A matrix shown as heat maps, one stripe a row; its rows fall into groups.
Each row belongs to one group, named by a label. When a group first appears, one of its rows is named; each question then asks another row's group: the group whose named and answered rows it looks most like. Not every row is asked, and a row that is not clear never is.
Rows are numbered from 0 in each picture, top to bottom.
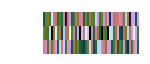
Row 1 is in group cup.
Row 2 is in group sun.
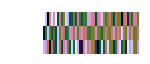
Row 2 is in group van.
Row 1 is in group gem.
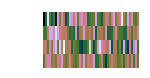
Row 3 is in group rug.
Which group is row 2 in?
sun
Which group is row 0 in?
gem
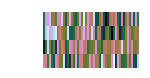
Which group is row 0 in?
rug
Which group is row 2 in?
gem
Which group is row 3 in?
van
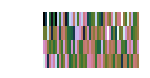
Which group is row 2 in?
van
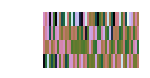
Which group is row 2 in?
sun
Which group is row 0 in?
van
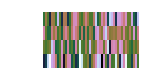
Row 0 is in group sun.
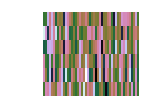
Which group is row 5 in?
rug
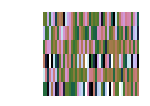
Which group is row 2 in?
rug
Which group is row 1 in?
sun
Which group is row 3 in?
cup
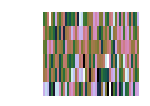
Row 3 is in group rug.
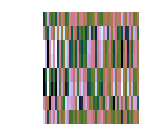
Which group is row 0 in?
gem
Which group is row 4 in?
gem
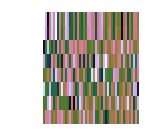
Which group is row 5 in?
sun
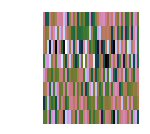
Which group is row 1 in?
sun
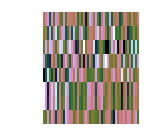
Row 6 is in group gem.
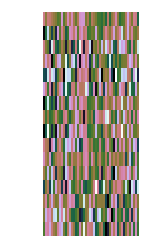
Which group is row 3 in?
cup
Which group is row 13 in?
rug
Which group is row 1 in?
gem
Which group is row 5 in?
cup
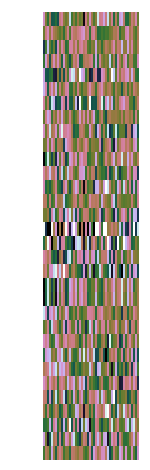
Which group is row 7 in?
rug
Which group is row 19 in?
gem
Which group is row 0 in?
sun
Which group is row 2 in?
gem
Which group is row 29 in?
cup
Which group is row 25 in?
sun
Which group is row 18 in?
sun
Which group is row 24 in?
rug
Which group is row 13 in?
van
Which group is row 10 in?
gem
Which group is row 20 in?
gem
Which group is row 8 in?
sun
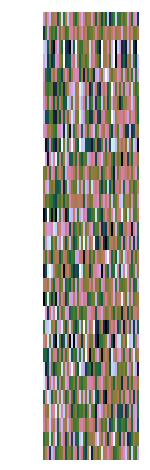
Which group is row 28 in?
sun
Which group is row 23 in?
van
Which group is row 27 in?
rug
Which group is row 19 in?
van
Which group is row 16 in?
rug
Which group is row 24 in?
cup
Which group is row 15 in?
sun
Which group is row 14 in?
gem
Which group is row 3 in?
van
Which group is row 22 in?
rug
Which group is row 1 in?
gem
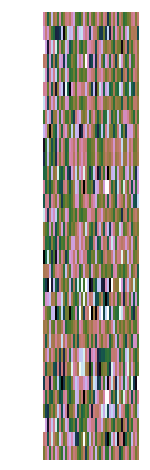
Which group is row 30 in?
rug
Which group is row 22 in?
van
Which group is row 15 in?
cup
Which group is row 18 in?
cup
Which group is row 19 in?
cup
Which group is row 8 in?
van
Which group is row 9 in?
gem
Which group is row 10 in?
gem
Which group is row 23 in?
sun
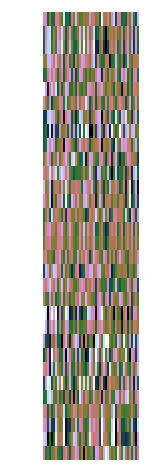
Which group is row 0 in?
van
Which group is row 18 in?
sun
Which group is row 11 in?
sun
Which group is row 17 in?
cup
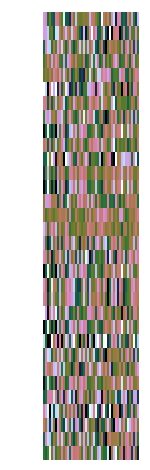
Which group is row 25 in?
sun
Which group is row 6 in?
van
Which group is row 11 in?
gem
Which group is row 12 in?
gem
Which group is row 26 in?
gem
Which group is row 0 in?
van
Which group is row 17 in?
cup
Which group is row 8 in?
gem
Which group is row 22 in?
gem
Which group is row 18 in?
gem
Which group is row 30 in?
rug
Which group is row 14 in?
sun
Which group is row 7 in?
rug
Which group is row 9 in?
van
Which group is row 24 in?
rug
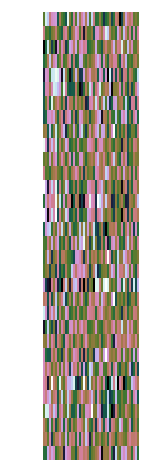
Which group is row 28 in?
sun
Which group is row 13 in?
sun
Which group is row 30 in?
cup
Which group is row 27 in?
sun
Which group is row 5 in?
sun
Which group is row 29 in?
cup
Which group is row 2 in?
gem
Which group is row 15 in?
rug
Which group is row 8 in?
van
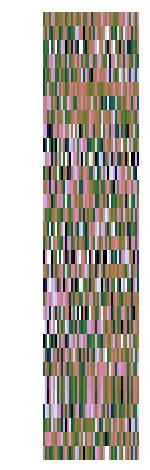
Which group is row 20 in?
sun
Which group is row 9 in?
gem
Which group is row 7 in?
van
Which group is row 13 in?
cup
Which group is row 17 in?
rug
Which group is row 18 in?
cup
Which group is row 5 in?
gem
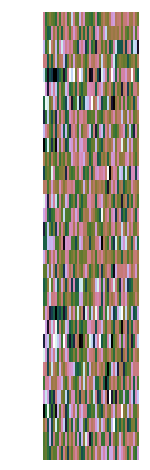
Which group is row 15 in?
gem
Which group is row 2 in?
sun
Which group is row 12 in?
rug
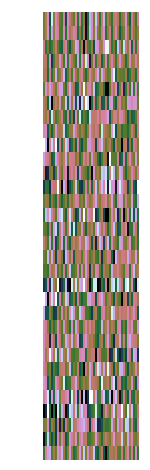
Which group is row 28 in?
gem
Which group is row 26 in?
van
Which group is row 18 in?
cup
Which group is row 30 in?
gem
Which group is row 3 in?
cup
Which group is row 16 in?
cup
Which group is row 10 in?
cup
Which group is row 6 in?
cup
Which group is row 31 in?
rug
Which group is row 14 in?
rug
